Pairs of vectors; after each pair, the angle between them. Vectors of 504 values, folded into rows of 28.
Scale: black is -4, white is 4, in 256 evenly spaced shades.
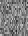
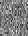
nearly opposite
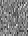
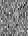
nearly opposite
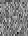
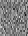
orthogonal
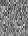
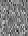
partly aligned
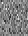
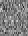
partly opposed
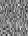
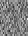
partly aligned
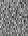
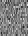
orthogonal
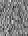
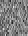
nearly opposite
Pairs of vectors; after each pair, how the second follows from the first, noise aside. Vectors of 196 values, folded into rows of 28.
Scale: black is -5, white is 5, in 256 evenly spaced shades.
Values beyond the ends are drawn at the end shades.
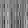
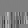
partly zeroed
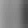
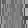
sign-scrambled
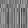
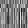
scaled up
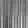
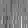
partly zeroed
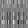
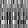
scaled up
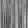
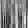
scaled up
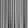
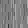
partly zeroed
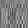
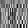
scaled up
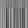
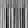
scaled up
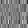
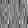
sign-scrambled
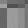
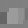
partly zeroed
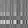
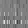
partly zeroed
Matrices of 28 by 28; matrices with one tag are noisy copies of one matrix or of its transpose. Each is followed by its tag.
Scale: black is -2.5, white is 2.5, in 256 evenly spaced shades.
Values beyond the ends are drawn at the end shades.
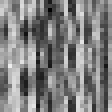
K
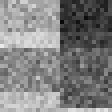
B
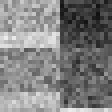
B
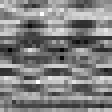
K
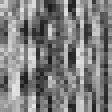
K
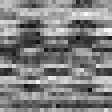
K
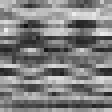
K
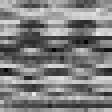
K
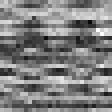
K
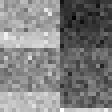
B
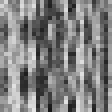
K
